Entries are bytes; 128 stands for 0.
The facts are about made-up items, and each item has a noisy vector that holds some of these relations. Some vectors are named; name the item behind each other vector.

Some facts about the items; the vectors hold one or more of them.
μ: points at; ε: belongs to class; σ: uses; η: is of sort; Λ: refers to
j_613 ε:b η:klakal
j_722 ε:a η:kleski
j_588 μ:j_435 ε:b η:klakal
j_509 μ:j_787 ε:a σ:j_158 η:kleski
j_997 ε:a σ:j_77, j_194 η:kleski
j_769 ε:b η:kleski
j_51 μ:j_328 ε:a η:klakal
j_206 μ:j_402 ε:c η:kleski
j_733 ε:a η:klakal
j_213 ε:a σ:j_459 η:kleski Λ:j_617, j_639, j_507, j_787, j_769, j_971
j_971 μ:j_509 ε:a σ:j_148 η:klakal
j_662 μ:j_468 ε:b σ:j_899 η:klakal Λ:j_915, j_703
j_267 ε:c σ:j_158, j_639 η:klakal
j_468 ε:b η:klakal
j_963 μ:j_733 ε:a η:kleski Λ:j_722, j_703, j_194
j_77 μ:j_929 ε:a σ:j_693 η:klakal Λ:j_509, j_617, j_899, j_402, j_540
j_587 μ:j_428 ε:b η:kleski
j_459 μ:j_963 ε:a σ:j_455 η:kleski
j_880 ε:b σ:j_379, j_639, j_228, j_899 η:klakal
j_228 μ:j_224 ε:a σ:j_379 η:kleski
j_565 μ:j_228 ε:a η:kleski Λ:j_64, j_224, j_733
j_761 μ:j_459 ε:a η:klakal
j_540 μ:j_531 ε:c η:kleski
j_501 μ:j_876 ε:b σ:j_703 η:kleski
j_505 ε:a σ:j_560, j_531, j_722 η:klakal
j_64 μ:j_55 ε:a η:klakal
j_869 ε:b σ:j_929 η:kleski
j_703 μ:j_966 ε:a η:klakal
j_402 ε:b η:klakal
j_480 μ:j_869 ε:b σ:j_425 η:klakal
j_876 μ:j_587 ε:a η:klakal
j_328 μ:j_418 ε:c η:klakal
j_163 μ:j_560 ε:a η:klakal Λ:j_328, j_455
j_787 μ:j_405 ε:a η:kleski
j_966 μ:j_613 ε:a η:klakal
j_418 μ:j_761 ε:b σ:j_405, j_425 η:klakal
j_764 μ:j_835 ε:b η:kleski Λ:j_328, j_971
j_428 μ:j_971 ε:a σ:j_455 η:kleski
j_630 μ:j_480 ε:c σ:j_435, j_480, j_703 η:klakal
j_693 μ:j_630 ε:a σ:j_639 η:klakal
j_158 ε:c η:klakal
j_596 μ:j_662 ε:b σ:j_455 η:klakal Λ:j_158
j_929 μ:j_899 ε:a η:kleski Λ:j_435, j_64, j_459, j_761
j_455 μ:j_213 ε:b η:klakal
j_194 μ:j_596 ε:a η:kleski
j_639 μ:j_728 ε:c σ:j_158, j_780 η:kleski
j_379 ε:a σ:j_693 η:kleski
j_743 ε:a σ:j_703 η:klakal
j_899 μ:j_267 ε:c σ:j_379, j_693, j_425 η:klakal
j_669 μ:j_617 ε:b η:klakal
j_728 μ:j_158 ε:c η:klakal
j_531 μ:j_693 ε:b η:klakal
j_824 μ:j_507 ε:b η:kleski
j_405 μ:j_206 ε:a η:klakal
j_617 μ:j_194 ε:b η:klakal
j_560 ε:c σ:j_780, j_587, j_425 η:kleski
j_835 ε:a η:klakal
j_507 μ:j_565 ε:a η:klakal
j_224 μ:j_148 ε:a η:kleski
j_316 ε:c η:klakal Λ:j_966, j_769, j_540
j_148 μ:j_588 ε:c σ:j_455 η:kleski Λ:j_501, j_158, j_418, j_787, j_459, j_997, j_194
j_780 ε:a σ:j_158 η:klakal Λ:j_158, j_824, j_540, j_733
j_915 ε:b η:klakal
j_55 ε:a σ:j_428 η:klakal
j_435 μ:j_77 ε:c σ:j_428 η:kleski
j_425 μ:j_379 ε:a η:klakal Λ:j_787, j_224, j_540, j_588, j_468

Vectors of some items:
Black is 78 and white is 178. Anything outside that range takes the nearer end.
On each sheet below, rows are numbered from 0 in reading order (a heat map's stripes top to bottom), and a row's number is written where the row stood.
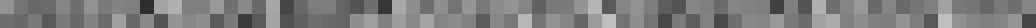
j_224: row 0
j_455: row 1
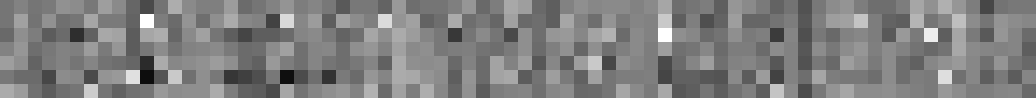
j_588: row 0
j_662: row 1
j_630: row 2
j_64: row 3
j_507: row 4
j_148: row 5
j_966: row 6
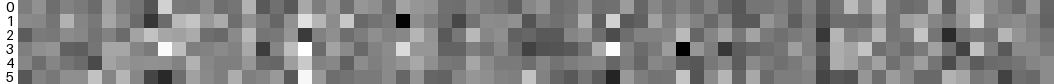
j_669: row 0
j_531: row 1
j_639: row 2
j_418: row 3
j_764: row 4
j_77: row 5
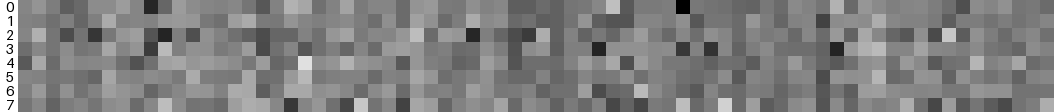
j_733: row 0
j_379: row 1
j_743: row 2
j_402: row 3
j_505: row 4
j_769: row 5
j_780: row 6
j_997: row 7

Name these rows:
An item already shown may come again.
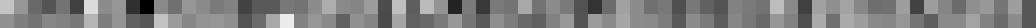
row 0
j_703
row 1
j_425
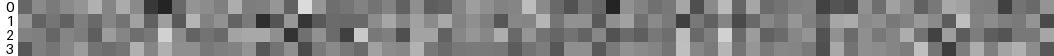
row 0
j_77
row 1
j_455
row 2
j_997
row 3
j_728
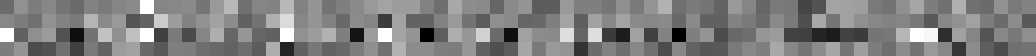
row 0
j_880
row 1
j_425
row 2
j_869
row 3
j_428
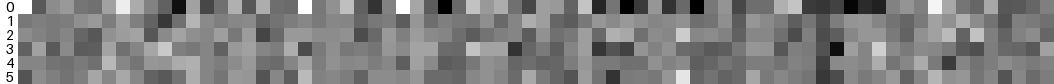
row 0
j_929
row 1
j_588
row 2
j_480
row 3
j_509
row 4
j_560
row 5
j_899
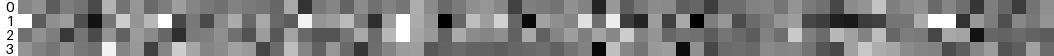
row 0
j_787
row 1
j_869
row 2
j_213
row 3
j_405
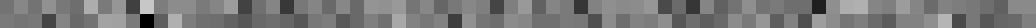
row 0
j_402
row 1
j_435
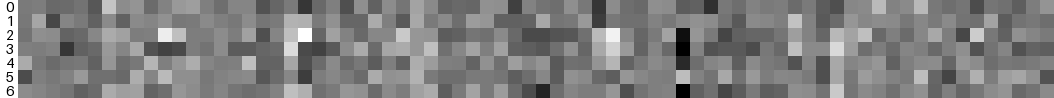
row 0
j_206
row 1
j_876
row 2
j_418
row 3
j_459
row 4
j_824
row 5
j_728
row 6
j_963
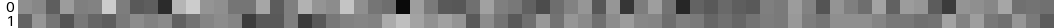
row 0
j_722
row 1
j_55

